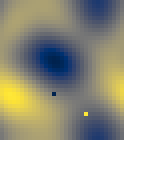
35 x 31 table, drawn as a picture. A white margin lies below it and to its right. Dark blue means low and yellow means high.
Ninth with the highest average: bottom left. Ninth with the lowest average: centre. Average level on the scale: 50%. Lone odd cells: 2, 1 higher and 1 lower than their neighbours.
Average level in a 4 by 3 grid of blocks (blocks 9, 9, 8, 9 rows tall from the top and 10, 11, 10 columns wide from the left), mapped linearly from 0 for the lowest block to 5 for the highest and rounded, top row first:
431 / 203 / 524 / 431
